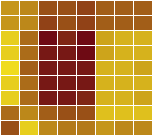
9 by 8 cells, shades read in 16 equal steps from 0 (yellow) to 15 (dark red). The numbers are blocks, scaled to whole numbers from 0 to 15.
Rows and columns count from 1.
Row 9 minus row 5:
10 -8 -8 -7 -7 2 3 2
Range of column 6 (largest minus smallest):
7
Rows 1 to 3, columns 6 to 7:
9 9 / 9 9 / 4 3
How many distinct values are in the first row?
5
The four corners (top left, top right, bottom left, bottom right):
5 9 10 6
